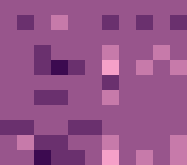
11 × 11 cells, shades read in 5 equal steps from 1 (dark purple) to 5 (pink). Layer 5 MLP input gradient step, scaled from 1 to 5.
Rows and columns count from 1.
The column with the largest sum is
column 7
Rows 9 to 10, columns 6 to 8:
2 3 3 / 3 4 3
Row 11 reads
3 3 1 2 2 3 5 3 4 3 4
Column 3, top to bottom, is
3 3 3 2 2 3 2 3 3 2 1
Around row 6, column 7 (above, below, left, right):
5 4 3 3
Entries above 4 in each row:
0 0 0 0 1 0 0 0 0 0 1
